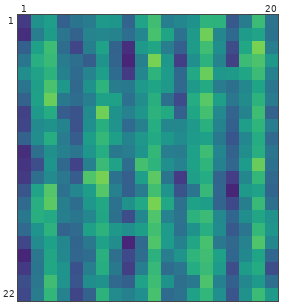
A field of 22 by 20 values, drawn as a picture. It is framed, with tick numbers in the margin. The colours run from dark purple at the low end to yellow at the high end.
Stripes: upright, repeating 5 times. Grain: streaks running down. Seam: none. Average level on the scale: 50%.
